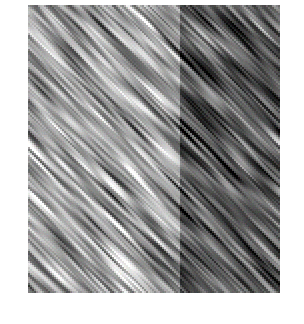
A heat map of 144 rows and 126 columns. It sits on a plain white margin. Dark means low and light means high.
Average level on the scale: 50%. Grain: diagonal, down to the right. Seam: vertical, 60% of the way across, the left part higher.
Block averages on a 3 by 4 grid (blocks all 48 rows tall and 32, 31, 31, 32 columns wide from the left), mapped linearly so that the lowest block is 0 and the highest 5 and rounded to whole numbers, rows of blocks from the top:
4520
5520
5520
